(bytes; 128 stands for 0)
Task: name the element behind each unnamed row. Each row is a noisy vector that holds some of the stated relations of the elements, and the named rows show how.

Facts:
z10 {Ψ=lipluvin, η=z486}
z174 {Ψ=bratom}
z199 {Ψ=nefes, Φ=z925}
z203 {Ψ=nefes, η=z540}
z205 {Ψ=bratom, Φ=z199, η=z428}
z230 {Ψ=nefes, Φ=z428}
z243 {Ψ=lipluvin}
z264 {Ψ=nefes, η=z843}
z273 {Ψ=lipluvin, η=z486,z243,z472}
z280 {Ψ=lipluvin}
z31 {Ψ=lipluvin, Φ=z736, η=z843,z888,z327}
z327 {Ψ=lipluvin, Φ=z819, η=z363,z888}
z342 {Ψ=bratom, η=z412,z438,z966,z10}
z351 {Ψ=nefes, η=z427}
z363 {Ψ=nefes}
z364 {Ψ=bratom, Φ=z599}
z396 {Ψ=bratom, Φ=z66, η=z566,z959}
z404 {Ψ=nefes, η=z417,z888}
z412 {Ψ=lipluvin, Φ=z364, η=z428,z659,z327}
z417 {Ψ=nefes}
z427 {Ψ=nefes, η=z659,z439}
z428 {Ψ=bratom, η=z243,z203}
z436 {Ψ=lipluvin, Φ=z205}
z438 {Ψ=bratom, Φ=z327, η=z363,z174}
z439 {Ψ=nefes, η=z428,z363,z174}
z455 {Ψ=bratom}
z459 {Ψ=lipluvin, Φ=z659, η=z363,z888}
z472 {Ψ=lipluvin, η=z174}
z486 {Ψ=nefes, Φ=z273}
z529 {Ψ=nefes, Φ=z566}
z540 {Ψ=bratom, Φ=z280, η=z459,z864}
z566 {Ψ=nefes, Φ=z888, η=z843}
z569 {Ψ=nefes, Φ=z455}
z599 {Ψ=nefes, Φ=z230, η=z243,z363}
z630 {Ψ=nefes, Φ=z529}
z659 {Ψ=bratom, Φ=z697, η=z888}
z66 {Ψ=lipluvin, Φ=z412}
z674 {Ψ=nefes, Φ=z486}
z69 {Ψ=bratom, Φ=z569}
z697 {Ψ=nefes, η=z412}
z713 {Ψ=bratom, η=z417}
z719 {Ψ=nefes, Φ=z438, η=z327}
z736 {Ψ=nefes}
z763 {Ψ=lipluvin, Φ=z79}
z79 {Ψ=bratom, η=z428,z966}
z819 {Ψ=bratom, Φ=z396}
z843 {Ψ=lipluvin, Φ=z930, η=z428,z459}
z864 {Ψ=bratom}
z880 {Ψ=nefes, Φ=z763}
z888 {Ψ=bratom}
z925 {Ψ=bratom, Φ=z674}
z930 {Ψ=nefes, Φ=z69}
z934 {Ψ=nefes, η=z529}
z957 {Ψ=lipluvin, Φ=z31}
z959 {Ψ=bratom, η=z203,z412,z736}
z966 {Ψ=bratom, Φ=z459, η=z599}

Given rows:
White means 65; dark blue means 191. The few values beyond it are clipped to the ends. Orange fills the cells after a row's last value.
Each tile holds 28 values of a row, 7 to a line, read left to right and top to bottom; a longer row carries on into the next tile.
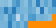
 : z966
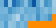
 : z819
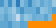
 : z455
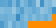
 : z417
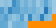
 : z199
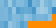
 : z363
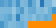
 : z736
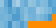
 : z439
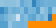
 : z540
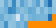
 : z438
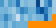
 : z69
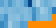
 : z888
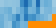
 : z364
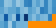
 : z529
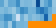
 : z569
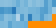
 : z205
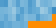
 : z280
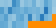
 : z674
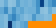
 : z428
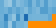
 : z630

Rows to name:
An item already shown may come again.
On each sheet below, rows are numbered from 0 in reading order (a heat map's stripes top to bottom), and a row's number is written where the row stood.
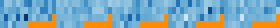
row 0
z529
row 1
z363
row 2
z230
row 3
z659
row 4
z31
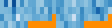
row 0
z327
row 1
z843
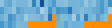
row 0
z203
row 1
z205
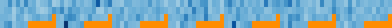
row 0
z174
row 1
z428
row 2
z880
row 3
z66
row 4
z79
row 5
z697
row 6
z719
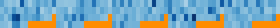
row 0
z412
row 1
z230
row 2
z959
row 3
z566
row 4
z396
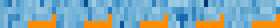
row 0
z697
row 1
z888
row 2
z79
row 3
z599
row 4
z363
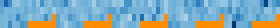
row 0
z264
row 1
z404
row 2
z925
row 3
z864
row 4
z428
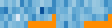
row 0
z459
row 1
z472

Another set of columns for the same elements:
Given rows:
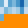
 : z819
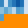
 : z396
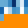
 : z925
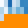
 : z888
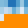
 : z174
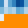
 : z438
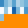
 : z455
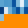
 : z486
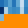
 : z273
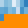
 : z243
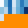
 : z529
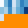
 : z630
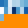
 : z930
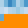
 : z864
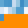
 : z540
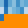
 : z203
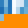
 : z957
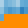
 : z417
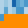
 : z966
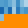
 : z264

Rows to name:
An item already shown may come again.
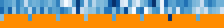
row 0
z264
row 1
z230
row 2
z327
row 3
z363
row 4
z843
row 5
z925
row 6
z428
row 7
z364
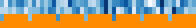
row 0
z819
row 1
z363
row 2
z966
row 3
z719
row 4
z205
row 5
z327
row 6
z697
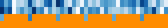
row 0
z31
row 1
z412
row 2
z843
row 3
z66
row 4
z819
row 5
z843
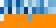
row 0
z566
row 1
z659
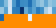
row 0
z599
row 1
z472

